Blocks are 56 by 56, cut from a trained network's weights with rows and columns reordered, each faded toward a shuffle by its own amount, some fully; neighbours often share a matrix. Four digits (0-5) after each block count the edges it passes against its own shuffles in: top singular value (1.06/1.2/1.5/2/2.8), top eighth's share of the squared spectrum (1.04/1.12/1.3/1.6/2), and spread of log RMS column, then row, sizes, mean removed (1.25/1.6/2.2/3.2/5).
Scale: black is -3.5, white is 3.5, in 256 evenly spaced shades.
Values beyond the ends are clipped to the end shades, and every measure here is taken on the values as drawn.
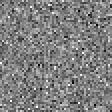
0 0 0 0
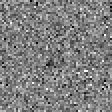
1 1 0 0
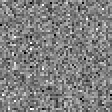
3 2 1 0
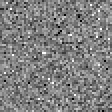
0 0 0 0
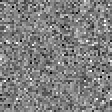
2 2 0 0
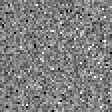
0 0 0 0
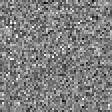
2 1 0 0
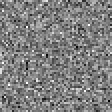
2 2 0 1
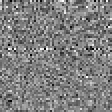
4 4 1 2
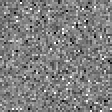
1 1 0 0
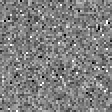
0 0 0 0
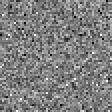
1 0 0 0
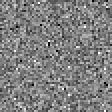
0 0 0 0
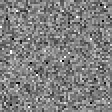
1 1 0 0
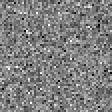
2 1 0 0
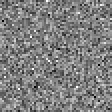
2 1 0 0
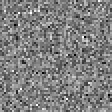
1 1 0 0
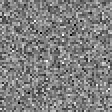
0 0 0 0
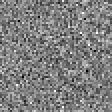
1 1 0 0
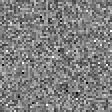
0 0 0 0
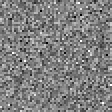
1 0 0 0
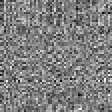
4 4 2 1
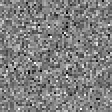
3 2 1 0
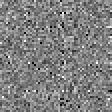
3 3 2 1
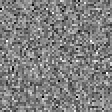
2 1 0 0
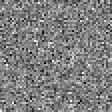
2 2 0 1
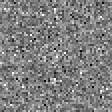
2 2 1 0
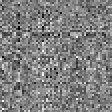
4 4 2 2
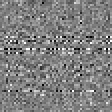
4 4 1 3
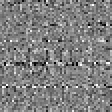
3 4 1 3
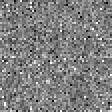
2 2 0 1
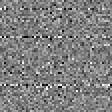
4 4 1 3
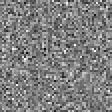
3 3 1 1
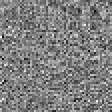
4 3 1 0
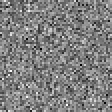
1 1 0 0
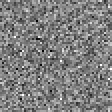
1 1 0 0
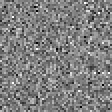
3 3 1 1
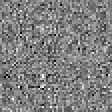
3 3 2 1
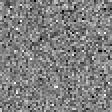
2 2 1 0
